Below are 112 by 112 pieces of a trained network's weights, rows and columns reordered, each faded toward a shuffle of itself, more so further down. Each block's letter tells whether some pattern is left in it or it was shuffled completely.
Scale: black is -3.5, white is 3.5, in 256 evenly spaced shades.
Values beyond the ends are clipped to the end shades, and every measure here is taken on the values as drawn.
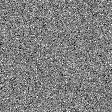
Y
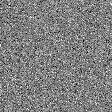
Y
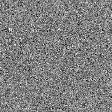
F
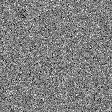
Y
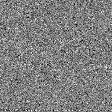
F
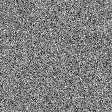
Y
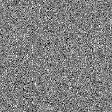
F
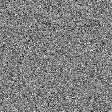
F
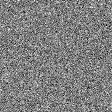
Y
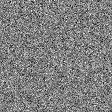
Y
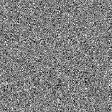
F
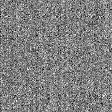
F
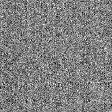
F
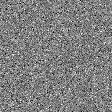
Y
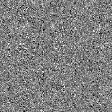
F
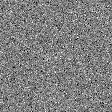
Y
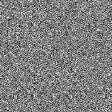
F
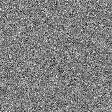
Y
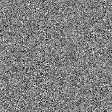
F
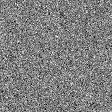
Y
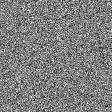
Y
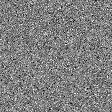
Y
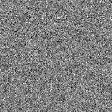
F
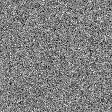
Y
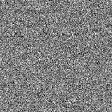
F
